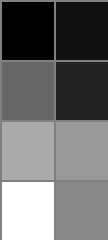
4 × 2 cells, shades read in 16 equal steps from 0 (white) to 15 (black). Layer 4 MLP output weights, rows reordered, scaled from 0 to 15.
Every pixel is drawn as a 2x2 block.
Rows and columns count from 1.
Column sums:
29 40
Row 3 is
5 6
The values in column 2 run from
6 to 14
